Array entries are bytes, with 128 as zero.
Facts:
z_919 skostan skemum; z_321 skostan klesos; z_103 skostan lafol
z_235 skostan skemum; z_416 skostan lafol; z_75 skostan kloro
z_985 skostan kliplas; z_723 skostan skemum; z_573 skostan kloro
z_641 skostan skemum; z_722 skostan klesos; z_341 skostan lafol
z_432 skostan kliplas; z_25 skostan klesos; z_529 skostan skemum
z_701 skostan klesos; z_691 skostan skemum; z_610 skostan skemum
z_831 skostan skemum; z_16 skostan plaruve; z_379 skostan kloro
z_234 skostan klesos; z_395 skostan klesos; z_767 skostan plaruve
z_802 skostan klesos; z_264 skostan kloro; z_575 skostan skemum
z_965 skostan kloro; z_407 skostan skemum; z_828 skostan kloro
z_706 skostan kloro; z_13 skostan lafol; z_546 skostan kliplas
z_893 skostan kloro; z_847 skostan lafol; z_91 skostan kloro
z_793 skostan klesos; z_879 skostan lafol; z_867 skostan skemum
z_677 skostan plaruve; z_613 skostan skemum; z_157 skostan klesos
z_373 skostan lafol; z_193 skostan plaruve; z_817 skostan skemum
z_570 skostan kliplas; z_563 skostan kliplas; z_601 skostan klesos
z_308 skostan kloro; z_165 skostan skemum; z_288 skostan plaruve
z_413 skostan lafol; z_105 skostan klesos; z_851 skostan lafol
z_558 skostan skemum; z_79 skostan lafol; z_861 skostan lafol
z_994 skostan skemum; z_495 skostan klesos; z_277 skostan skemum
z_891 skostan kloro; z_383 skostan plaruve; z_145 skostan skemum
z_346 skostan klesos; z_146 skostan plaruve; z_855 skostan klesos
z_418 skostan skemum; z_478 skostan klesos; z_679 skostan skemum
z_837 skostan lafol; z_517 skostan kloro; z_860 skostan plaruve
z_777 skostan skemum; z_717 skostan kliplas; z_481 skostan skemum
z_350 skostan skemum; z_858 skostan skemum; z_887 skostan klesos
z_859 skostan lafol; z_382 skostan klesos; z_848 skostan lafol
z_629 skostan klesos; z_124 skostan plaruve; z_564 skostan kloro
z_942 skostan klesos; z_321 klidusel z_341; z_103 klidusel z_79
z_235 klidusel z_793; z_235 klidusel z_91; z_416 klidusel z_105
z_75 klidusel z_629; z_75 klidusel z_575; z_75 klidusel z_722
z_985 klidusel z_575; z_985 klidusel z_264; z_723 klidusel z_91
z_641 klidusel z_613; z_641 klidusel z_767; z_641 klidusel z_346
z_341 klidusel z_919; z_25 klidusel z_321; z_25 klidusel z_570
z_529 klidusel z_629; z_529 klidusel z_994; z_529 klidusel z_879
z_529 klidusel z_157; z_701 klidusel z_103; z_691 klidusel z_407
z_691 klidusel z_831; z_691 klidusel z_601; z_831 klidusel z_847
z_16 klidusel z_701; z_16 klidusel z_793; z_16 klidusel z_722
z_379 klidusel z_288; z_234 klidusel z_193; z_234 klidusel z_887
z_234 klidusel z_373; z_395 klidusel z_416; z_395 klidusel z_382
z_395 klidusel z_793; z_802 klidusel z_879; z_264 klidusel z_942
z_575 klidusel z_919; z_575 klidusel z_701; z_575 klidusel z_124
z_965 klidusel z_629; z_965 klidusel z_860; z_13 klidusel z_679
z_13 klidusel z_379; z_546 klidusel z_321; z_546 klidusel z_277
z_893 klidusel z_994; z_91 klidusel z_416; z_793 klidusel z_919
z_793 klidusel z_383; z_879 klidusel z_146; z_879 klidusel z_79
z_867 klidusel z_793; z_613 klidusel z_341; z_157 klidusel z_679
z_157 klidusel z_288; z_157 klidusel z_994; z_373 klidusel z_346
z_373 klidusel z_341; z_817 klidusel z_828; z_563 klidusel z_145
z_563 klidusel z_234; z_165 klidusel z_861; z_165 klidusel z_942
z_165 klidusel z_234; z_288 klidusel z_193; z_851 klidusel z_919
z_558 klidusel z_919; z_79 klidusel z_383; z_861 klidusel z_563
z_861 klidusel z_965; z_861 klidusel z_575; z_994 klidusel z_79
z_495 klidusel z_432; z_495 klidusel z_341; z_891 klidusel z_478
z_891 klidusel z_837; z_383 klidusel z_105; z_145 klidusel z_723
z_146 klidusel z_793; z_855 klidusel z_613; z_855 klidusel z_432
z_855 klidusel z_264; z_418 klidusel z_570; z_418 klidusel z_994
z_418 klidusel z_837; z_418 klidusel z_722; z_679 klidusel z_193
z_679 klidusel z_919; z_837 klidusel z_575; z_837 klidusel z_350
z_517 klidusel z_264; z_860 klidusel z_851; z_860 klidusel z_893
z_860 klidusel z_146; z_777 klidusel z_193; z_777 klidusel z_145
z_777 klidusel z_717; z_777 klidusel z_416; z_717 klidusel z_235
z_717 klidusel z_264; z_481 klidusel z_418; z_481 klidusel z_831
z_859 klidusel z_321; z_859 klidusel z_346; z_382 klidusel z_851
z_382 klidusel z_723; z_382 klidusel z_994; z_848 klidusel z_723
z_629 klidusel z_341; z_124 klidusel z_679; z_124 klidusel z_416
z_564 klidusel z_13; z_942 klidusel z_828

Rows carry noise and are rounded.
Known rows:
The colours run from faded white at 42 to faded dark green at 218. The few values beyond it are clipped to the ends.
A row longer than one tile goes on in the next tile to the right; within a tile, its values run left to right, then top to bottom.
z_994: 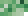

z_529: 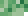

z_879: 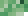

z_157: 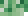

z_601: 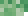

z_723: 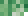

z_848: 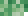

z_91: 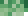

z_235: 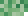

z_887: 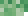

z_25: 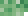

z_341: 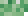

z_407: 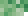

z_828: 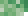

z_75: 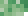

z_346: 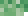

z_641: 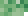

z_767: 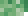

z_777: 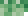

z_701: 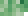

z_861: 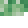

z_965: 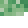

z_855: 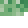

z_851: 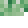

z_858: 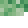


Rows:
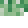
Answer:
z_679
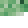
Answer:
z_79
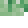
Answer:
z_558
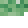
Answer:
z_613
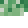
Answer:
z_379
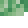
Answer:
z_860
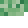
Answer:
z_146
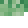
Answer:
z_395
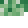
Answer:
z_288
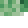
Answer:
z_383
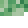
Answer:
z_418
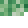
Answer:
z_145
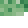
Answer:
z_546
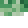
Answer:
z_416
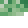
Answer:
z_717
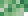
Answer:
z_893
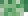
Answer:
z_193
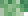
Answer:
z_105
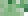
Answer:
z_919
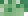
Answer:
z_234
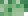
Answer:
z_563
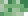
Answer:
z_985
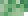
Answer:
z_817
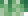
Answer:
z_124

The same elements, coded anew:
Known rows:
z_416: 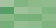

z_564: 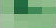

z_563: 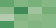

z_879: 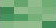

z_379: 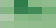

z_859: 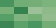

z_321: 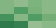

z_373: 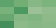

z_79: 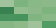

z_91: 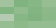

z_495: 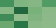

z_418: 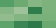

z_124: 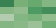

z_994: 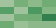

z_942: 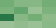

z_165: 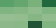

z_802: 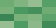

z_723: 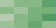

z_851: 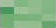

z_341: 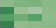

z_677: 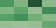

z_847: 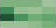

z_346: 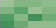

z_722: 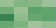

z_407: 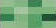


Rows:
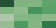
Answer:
z_16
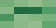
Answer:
z_157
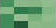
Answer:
z_25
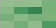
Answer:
z_382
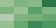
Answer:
z_867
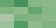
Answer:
z_965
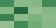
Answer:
z_855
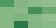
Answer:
z_891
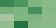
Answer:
z_75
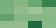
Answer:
z_817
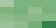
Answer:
z_848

